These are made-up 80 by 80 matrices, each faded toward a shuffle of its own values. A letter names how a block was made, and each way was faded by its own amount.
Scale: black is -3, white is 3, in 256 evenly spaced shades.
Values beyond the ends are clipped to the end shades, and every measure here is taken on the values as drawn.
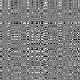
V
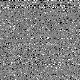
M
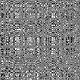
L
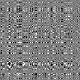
V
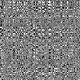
L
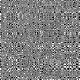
L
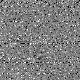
M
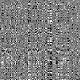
L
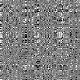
L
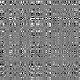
V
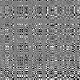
V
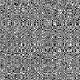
L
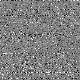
M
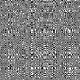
L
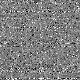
M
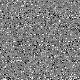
M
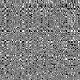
L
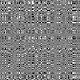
V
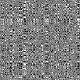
L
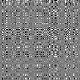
V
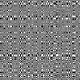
V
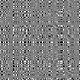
V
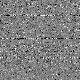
M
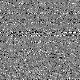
M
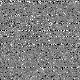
M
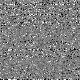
M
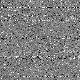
M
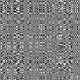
V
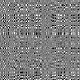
V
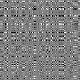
V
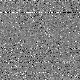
M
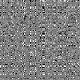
L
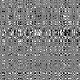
V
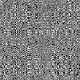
L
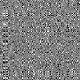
L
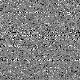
M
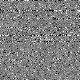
M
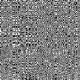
L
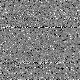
M
